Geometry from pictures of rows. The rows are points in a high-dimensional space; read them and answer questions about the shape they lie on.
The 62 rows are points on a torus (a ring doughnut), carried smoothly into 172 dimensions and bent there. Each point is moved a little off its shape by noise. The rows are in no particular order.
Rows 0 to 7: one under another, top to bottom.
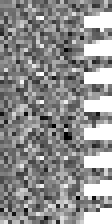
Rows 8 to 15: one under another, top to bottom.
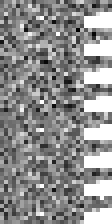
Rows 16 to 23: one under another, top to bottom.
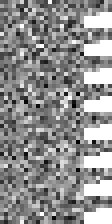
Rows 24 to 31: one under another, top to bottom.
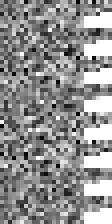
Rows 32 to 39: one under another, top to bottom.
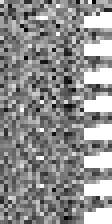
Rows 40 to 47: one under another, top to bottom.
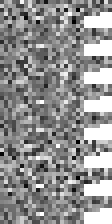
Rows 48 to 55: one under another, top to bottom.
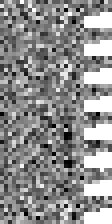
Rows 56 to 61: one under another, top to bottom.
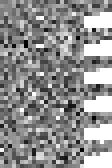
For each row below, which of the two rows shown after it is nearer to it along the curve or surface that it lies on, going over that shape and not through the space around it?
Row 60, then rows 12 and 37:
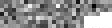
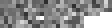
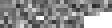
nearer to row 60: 12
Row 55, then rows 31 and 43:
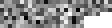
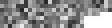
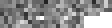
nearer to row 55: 31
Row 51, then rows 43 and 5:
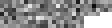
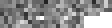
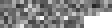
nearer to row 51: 43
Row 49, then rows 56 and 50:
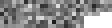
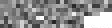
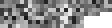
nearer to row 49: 56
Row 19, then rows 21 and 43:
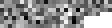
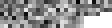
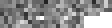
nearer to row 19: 21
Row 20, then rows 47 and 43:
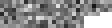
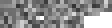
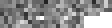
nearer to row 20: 43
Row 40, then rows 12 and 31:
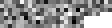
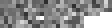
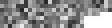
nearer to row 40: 31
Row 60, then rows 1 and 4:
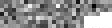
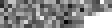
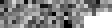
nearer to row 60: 4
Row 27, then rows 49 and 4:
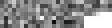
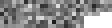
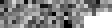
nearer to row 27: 49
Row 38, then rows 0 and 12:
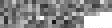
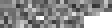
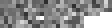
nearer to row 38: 0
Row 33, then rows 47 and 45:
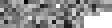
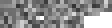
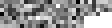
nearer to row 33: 45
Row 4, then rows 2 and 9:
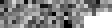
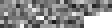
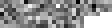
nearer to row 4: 9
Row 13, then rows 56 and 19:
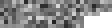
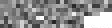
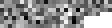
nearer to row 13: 56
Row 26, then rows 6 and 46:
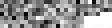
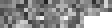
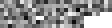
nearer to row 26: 6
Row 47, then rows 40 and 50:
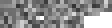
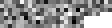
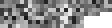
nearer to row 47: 50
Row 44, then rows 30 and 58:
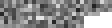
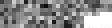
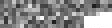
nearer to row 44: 30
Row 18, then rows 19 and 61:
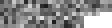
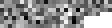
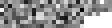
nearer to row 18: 61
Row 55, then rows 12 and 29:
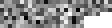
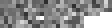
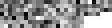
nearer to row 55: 29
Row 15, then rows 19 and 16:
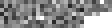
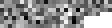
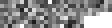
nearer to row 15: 16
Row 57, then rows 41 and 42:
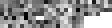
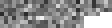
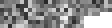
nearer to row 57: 42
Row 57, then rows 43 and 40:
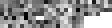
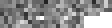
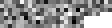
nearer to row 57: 40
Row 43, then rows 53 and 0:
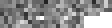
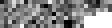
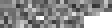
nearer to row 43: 0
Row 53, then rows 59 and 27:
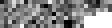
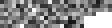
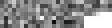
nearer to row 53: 59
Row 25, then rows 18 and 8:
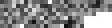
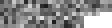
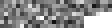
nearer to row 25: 18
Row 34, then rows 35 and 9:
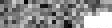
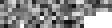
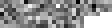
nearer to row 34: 9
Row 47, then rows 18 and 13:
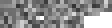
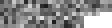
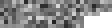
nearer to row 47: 18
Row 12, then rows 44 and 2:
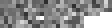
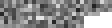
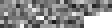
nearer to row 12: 2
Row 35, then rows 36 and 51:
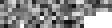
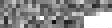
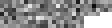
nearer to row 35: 36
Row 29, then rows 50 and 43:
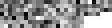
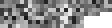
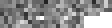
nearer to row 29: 50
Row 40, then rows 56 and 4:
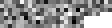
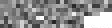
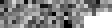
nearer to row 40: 56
